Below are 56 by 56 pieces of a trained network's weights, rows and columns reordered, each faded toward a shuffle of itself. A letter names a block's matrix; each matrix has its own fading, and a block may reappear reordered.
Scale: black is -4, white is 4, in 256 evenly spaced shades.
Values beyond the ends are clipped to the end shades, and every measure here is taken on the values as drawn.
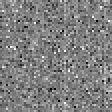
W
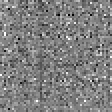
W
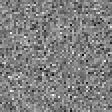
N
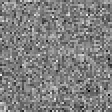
N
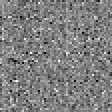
W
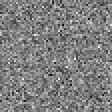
N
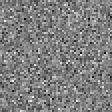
N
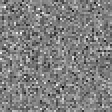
N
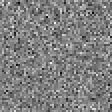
N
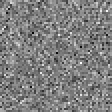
N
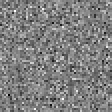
N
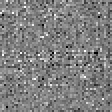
W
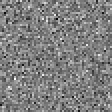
N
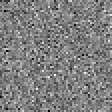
N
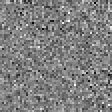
N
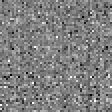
W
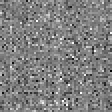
W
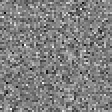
N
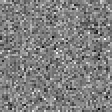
N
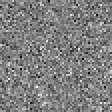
N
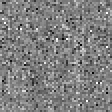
W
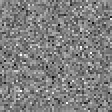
N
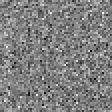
N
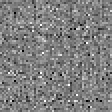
W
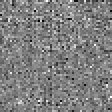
W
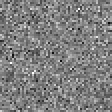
N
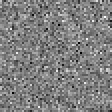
N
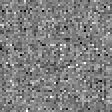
W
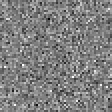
N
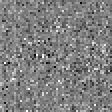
W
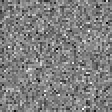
N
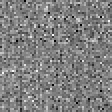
W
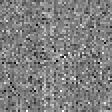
W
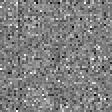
W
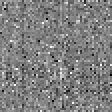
W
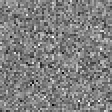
N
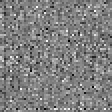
W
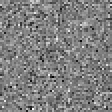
N
